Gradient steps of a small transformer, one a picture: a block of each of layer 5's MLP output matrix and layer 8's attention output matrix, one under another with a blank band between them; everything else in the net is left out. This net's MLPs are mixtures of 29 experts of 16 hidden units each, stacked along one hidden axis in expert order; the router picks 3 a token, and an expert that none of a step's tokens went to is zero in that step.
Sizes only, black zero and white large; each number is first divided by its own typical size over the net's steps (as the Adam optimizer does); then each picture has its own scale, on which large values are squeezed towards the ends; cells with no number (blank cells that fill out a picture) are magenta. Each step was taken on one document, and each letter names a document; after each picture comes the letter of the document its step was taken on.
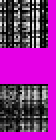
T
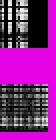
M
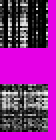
M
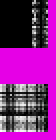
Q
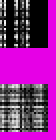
Q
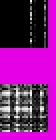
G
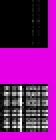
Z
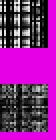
T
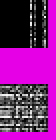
G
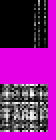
G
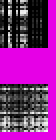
M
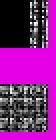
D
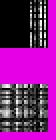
G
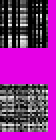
M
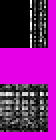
G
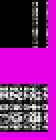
D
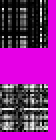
M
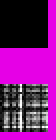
Z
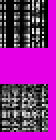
T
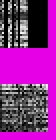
M
